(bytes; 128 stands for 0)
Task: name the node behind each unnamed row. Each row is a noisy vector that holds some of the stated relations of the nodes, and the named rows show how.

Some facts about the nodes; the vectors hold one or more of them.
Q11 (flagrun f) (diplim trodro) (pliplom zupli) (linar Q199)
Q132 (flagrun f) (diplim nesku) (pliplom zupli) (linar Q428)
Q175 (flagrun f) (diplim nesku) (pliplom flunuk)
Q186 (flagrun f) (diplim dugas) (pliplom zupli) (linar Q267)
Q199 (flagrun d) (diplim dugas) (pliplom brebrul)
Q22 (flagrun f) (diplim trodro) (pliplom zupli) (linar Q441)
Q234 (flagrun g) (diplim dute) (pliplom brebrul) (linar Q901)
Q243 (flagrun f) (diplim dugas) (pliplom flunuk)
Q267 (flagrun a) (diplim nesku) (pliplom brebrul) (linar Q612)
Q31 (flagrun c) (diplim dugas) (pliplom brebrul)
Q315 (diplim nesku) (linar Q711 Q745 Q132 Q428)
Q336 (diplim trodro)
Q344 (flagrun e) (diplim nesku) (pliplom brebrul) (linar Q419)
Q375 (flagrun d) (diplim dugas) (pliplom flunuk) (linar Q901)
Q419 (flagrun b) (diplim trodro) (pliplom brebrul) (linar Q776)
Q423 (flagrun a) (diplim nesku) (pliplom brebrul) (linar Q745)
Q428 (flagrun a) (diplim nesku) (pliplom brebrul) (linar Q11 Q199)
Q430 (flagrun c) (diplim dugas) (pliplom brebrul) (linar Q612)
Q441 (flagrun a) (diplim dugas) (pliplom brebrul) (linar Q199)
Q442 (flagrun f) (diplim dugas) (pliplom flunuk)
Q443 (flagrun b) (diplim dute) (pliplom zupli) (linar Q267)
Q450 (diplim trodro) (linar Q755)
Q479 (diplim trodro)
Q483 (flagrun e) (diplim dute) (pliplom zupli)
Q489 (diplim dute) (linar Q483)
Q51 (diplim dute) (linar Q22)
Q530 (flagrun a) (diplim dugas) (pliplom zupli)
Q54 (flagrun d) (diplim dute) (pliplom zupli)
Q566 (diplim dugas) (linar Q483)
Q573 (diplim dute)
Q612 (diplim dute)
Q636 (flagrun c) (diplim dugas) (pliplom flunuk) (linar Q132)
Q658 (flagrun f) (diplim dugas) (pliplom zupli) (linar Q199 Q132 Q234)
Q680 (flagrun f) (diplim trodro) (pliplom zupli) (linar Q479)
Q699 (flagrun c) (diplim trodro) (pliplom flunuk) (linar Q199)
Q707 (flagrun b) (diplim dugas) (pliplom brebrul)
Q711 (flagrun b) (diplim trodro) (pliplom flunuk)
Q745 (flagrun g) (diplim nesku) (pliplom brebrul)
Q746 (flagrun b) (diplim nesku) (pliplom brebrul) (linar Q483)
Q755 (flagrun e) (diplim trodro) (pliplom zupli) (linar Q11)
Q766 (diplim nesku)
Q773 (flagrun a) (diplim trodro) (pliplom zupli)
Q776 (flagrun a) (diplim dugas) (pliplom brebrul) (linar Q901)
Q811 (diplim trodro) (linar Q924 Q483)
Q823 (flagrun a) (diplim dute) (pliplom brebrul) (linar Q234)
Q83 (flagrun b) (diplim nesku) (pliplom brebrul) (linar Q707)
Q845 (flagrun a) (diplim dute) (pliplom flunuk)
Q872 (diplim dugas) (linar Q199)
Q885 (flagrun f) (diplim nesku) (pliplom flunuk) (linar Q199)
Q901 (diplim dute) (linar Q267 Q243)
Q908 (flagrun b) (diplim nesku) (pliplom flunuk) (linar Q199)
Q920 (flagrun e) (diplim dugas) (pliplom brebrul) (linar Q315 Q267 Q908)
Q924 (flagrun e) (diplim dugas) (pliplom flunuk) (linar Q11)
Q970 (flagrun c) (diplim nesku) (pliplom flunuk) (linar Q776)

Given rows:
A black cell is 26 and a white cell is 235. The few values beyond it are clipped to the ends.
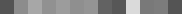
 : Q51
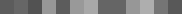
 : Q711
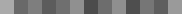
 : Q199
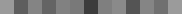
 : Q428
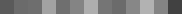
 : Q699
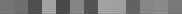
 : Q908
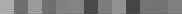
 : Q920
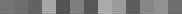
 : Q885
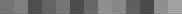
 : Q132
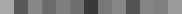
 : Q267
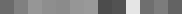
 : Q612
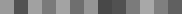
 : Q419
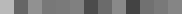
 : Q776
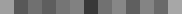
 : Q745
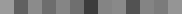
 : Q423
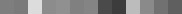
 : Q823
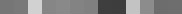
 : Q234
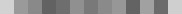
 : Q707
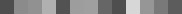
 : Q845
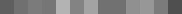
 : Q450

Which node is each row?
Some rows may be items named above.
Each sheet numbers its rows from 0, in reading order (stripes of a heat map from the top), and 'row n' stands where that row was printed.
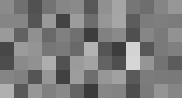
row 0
Q766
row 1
Q442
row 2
Q423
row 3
Q54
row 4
Q845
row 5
Q442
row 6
Q344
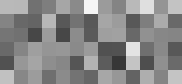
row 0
Q479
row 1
Q970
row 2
Q175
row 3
Q901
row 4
Q443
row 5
Q83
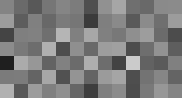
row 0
Q315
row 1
Q428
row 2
Q811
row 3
Q375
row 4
Q483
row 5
Q636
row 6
Q344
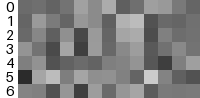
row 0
Q336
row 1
Q566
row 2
Q924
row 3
Q243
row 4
Q530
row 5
Q489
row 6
Q442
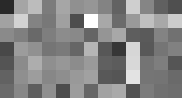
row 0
Q489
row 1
Q680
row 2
Q872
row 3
Q54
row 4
Q51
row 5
Q573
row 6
Q924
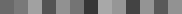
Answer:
Q746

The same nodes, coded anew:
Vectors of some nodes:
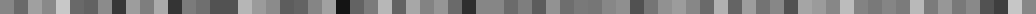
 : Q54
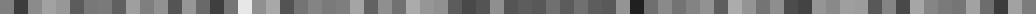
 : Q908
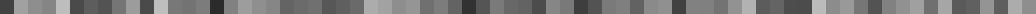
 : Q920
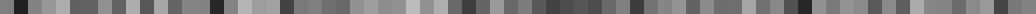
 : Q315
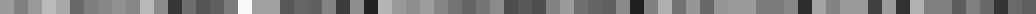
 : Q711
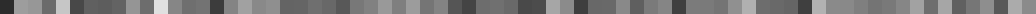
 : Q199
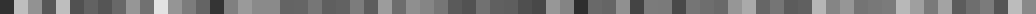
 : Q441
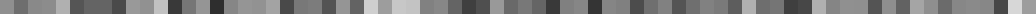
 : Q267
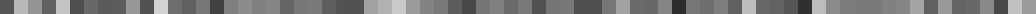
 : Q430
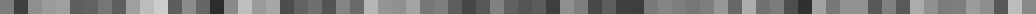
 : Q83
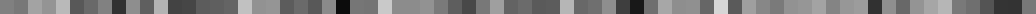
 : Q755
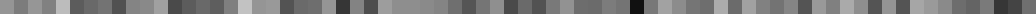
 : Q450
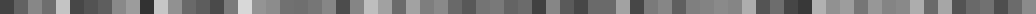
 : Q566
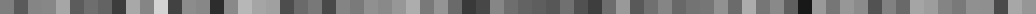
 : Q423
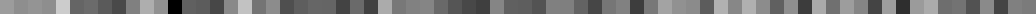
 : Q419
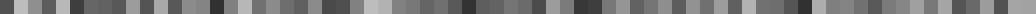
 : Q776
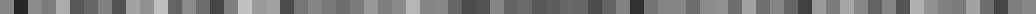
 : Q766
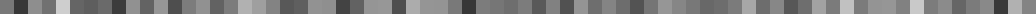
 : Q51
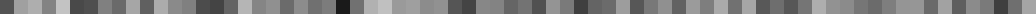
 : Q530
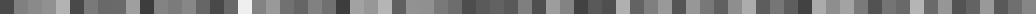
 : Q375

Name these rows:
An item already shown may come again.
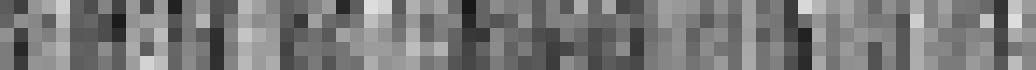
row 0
Q443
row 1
Q234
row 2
Q746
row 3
Q315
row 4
Q83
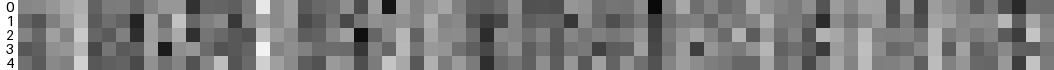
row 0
Q699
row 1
Q428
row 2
Q54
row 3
Q924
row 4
Q901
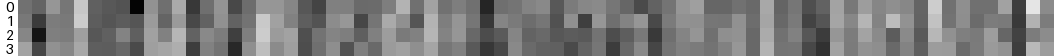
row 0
Q823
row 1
Q489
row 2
Q766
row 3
Q344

